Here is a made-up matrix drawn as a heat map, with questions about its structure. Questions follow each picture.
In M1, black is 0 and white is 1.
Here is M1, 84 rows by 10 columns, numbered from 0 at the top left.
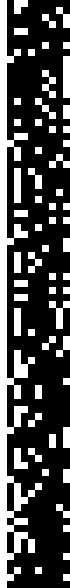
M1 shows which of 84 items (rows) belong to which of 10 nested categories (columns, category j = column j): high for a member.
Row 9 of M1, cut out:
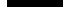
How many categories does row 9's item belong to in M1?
2
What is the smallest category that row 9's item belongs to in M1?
9
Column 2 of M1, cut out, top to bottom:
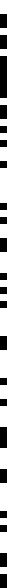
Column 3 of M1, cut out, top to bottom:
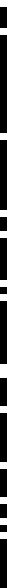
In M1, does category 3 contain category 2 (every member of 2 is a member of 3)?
no
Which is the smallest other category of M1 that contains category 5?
2
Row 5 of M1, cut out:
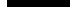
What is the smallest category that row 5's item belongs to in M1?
0
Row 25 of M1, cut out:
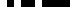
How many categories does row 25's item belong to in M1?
3
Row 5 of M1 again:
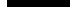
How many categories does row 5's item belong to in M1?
1
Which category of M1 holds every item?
0
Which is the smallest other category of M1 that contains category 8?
2
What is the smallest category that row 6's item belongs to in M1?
6
